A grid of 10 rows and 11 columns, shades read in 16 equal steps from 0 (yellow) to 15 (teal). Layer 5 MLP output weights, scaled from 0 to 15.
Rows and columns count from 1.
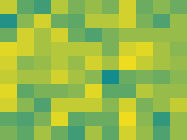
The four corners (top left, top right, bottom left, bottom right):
3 9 8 6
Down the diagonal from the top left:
3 7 5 4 6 7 10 2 7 11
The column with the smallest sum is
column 8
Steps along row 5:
up down down up down up down up up up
